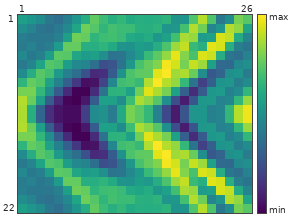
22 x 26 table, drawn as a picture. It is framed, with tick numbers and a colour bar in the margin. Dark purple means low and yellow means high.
It is mirror symmetric from top to bottom. No single row or column stands out from its neighbours. The middle left is the ninth with the lowest average.
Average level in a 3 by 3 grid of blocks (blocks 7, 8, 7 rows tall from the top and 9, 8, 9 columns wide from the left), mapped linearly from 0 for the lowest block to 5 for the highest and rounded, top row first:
345 / 052 / 345
